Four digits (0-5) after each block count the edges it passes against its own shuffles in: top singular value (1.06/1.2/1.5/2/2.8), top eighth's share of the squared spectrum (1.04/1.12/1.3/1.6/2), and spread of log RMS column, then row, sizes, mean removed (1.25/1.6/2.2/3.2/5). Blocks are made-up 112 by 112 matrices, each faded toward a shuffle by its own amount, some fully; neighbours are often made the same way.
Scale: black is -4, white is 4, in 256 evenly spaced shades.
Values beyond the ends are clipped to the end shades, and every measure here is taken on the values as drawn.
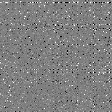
4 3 2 2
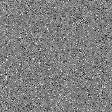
1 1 1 0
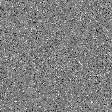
0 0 1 0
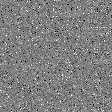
2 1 0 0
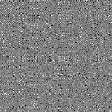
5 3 2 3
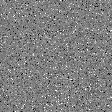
2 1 0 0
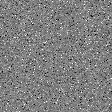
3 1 0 0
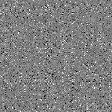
4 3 1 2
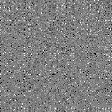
4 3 2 2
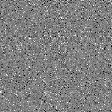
4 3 2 2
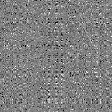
5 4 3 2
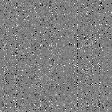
4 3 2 1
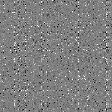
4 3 2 2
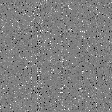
4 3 2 1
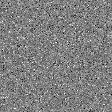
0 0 0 1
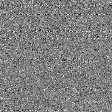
2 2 0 3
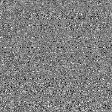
1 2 0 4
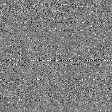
2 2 0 3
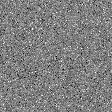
0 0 0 0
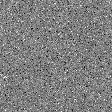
0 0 0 0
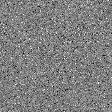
0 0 0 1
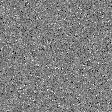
0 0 0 0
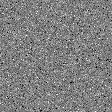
0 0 0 0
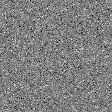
0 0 0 0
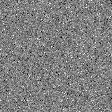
0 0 0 1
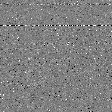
4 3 0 2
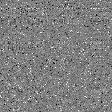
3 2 0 1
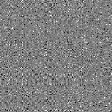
5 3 2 2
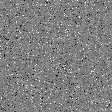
0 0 0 0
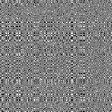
5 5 4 4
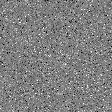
2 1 0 0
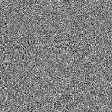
4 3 2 2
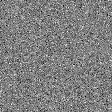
2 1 0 0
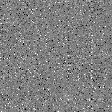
3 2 1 1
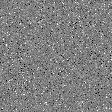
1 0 0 0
